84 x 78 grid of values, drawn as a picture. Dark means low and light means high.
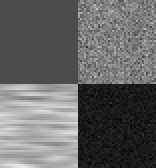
The table splits into 2 rows of 2 panels. Panel 1,1: low, flat. Panel 1,2: middling, fine-grained. Panel 2,1: high, streaked across. Panel 2,2: very low, fine-grained, faint in contrast.
